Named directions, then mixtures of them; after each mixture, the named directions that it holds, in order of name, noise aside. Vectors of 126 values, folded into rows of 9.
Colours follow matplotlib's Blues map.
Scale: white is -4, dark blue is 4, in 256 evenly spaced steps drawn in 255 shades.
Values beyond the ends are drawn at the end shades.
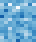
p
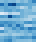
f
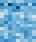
f, p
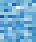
f, p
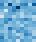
p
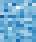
f, p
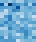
f, p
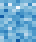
p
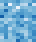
p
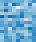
f, p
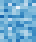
f, p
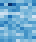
f, p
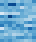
f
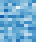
f, p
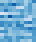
f, p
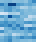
f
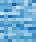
f, p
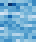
f, p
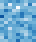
p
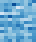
f, p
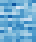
f, p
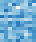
f, p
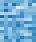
f, p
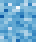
p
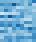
f, p
